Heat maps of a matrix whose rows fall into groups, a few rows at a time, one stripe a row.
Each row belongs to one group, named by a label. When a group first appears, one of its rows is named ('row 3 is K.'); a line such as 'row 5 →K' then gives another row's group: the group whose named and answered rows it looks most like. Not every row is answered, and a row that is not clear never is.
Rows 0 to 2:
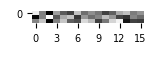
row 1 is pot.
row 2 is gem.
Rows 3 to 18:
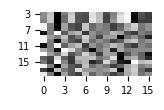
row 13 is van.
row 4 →gem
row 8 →pot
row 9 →van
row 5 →gem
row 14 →van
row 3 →gem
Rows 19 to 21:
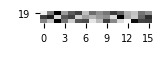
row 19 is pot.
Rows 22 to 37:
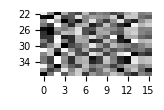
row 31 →van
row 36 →van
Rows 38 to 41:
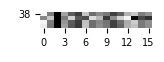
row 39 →gem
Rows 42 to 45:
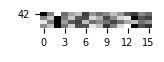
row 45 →gem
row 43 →gem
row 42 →pot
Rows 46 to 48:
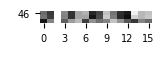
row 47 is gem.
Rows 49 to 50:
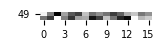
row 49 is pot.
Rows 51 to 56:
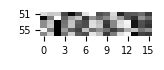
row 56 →gem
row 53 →gem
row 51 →van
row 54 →gem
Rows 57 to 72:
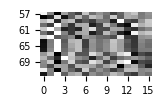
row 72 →pot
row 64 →pot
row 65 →pot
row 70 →van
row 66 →pot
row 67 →gem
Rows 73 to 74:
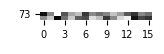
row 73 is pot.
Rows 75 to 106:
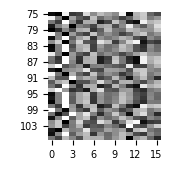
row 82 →gem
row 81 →pot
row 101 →pot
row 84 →pot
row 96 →pot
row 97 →pot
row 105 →pot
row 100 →van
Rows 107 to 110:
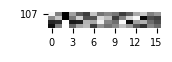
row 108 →gem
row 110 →pot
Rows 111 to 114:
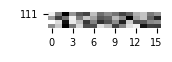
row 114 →gem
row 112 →van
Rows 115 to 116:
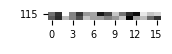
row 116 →van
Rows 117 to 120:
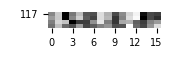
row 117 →gem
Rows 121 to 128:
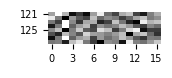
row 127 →pot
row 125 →gem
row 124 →pot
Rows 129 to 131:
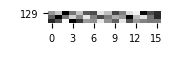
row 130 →van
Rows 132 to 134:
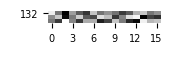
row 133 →gem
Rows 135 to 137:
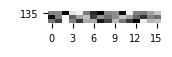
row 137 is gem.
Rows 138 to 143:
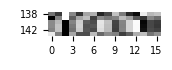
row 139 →pot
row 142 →gem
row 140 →gem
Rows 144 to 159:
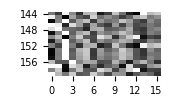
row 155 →pot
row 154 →pot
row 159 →van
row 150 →gem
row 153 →pot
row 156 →van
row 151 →pot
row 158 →gem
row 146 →pot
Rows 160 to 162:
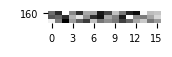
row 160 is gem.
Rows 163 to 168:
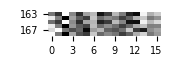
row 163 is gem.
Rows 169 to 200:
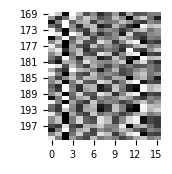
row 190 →pot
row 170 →van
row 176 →gem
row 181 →van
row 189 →gem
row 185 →van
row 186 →gem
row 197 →van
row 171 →pot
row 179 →gem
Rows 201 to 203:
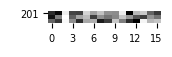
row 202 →pot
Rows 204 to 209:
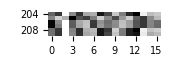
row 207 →pot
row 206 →pot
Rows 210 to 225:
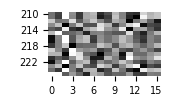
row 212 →van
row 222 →pot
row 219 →van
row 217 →pot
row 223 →gem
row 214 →van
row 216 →pot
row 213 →gem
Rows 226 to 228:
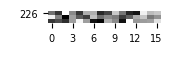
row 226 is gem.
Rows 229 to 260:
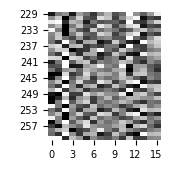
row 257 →van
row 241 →pot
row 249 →van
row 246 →gem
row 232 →gem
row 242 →van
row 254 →gem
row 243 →van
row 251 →pot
